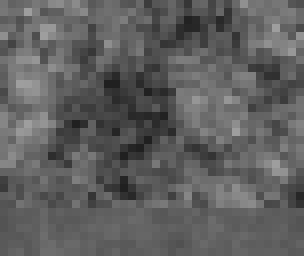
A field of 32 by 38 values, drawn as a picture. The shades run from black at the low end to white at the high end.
The histogram is bell-shaped. The texture is blotchy. The bottom part is calmer, past a seam about 80% of the way down. Neither half mirrors the other.
